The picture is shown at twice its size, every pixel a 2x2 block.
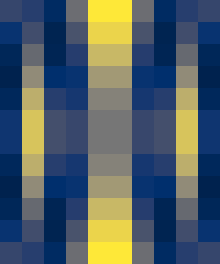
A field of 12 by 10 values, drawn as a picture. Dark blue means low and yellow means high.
On average the colour sits 30% of the way up the scale. The centre is the smoothest part. There is no overall slope. It mirrors both left to right and top to bottom. Streaks run downward.
